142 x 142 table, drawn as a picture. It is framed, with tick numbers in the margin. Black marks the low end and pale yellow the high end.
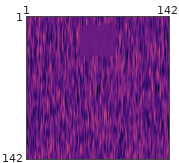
Grain: streaks running down. Calmest part: top middle. Odd patch: calmer, in the top middle. Slope: none. Mirror symmetry: none. Average level on the scale: 30%.
